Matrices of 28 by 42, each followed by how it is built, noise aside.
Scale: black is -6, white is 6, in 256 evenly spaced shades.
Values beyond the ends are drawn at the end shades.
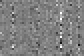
uneven columns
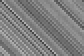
Toeplitz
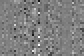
uneven columns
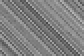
Toeplitz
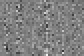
uneven columns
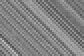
Toeplitz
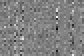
uneven columns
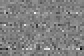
uneven rows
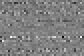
uneven rows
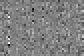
uneven columns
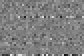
uneven rows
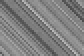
Toeplitz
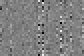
uneven columns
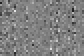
uneven columns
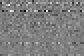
uneven rows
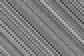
Toeplitz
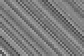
Toeplitz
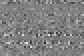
uneven rows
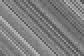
Toeplitz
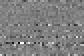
uneven rows
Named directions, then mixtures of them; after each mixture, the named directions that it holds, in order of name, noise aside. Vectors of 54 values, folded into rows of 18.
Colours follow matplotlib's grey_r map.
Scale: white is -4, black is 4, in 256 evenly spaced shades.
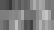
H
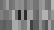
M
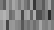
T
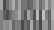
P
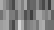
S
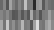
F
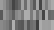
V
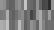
S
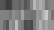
H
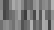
P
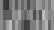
F, H, P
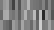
P, V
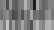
F, V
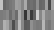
P, S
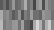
F, H, T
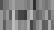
F, M, T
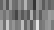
F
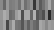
T, V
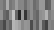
M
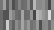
T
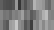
H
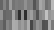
F, M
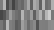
T, V
